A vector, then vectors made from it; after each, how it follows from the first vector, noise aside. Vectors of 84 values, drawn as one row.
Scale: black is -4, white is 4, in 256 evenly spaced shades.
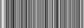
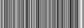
reversed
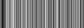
negated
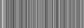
shrunk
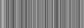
shrunk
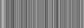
shrunk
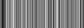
negated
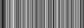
negated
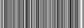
reversed
